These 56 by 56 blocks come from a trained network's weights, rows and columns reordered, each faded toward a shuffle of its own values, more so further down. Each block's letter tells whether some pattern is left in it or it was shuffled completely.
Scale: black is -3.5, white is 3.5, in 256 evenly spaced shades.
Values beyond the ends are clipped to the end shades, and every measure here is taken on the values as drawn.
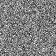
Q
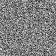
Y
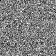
Q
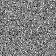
Y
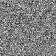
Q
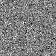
Q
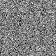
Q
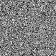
Q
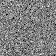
Q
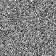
Y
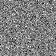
Y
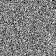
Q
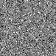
Q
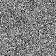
Y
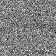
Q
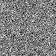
Q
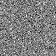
Y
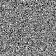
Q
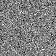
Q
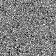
Y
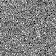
Q
